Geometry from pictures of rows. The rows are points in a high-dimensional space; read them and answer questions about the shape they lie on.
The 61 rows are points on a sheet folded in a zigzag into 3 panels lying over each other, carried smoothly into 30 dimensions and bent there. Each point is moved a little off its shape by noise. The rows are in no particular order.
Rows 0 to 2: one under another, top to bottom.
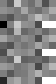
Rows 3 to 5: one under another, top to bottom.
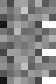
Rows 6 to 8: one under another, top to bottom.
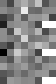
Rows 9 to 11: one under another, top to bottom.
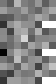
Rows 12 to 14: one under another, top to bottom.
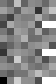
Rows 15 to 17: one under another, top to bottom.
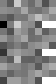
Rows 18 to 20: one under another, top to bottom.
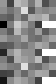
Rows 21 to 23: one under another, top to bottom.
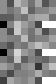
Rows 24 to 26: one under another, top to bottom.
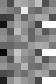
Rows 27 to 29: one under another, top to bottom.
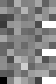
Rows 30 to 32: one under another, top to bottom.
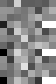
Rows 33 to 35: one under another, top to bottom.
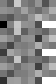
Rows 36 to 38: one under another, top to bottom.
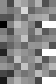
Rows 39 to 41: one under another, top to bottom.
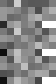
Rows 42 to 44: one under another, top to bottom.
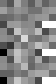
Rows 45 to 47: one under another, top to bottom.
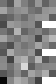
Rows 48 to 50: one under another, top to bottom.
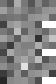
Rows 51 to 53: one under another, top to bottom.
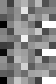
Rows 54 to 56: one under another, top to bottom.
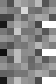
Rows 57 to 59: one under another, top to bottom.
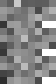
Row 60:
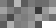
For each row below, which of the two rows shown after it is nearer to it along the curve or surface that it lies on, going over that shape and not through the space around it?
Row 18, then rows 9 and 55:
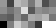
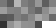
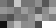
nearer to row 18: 9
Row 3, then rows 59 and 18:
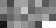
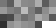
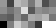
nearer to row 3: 18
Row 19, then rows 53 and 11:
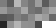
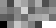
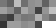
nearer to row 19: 53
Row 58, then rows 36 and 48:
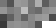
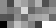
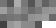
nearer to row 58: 48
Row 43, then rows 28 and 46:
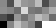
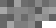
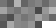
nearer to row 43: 46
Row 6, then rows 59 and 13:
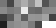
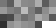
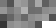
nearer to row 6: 13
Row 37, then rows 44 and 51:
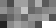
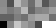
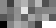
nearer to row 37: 51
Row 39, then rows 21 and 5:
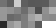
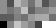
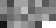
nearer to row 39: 21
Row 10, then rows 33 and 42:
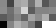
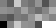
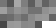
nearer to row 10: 42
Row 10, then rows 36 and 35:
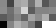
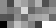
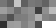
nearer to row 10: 36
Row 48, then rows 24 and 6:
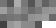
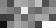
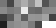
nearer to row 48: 6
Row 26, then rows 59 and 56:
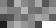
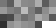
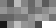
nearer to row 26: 59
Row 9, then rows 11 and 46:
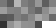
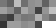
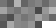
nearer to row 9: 46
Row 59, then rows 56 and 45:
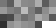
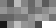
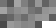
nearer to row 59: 56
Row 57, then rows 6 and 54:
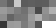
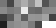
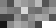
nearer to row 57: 54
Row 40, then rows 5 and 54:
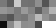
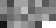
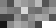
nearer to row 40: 54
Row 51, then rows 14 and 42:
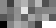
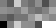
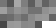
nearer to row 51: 42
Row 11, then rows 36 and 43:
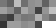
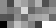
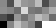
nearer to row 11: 43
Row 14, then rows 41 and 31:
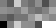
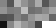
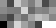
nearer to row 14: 31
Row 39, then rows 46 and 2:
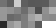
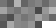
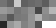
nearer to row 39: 2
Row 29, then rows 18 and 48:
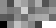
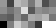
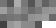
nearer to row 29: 18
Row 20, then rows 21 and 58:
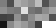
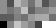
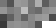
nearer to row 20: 21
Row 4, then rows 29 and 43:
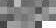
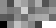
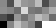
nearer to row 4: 29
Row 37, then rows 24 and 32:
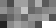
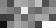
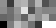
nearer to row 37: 32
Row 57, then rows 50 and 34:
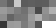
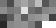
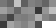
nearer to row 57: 34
